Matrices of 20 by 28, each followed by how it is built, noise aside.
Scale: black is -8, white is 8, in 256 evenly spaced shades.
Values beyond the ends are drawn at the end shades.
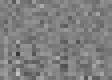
low rank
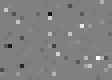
sparse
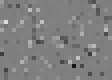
sparse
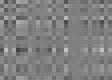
low rank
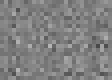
low rank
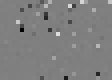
sparse
